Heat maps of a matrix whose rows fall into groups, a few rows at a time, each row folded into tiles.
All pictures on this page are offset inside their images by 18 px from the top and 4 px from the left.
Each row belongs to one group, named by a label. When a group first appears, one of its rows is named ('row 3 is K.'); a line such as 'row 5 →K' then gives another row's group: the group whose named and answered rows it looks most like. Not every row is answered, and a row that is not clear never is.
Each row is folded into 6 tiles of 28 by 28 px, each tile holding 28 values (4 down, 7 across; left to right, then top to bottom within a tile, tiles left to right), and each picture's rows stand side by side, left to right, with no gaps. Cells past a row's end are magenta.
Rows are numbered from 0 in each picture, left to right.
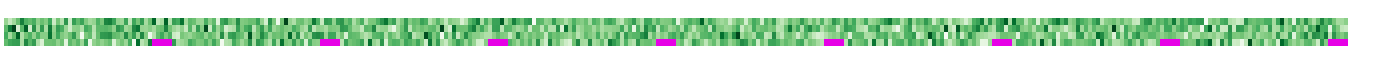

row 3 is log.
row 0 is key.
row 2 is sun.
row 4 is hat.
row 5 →sun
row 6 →sun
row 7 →log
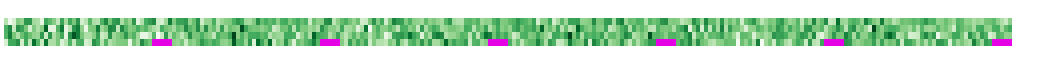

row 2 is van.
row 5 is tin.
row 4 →key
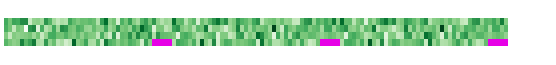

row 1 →sun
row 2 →sun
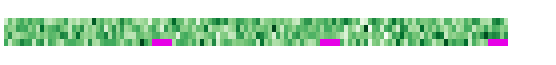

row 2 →van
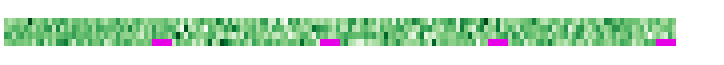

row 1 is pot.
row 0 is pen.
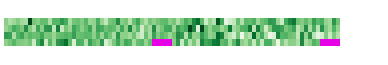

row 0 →pen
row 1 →tin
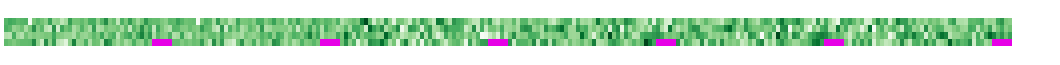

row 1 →log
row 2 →tin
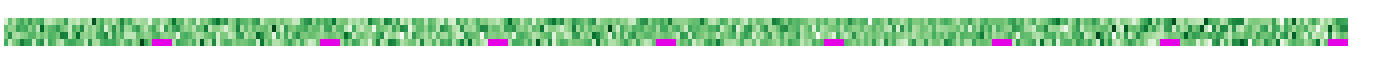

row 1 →sun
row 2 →pot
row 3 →sun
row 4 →tin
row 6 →sun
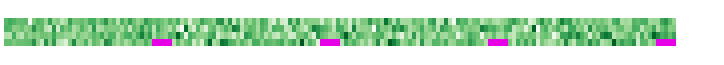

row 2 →pot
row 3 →van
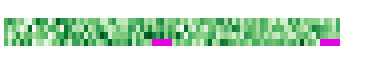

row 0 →van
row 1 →pot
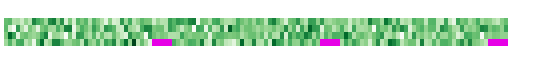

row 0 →pot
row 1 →log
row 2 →pot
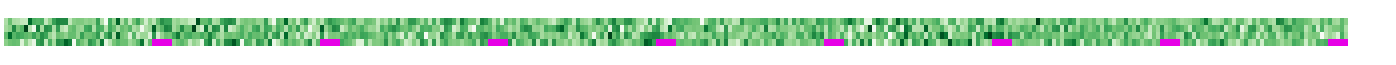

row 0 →pen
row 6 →pen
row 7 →tin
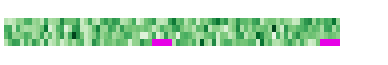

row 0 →tin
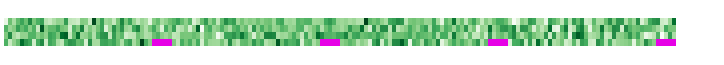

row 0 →hat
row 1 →van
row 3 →tin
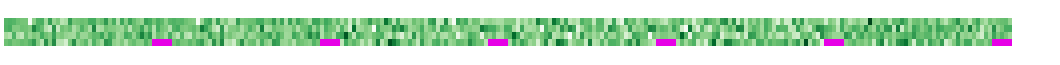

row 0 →log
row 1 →log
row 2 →pot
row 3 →pot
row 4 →pot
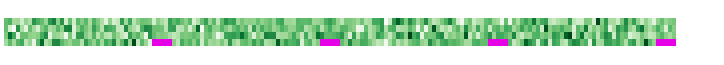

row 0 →pot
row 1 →van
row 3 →hat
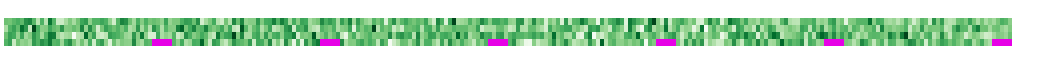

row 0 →tin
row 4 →van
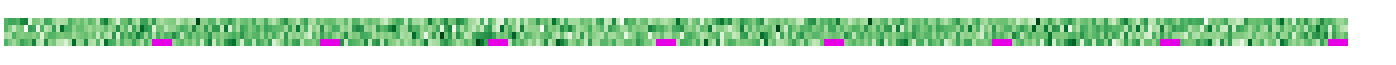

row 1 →pen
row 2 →hat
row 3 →pot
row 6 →pen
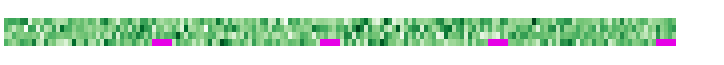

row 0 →log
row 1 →pot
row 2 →tin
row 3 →pen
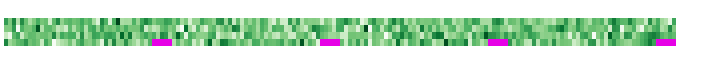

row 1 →pot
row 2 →van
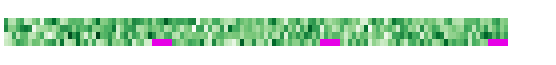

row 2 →van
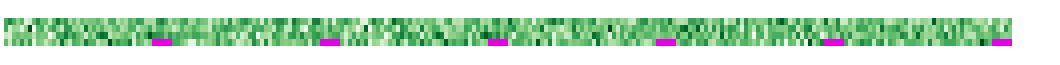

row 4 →key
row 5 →hat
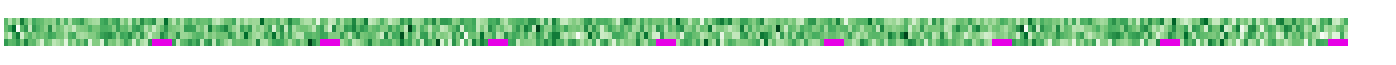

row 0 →key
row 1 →hat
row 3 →tin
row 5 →hat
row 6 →key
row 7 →tin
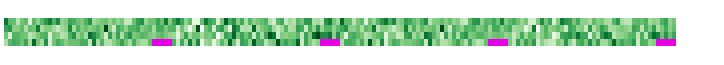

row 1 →van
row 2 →sun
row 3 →van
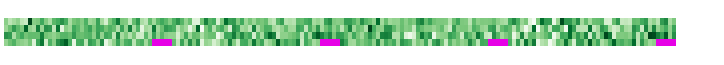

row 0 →pen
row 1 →van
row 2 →tin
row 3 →van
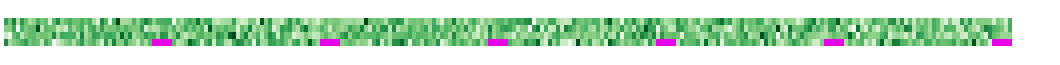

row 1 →hat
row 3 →log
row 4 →sun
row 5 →pot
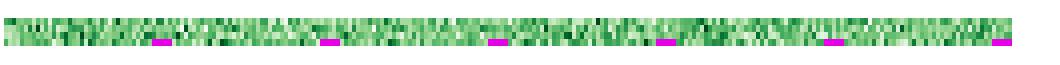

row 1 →pot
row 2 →pot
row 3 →hat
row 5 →log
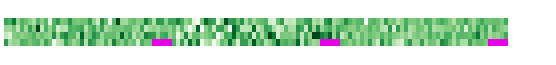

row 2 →log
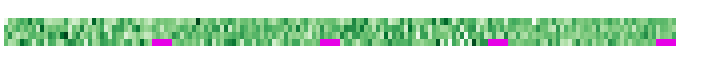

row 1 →pen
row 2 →key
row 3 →log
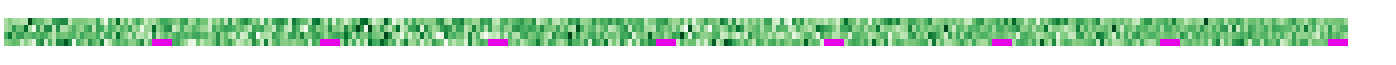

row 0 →pen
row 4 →pot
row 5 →sun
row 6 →sun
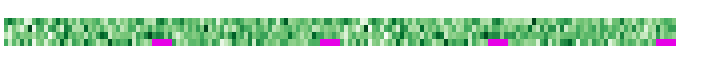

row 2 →van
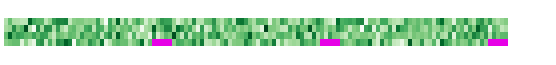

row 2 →log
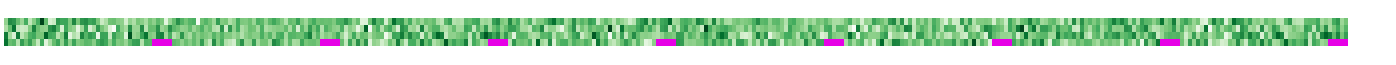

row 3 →sun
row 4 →tin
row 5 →pot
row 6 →key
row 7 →van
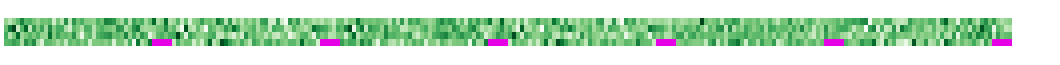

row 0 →key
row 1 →pot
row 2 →key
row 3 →pot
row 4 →pen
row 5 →log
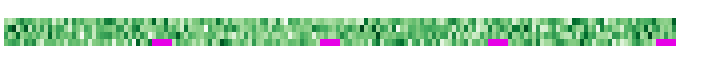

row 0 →key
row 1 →pot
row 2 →pen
